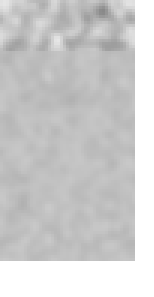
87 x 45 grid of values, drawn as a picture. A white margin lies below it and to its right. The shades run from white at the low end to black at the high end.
The texture is blotchy. The distribution is heavy-tailed on both sides. The bottom part is calmer, past a seam about 20% of the way down. The halves do not mirror each other. There is no overall slope.
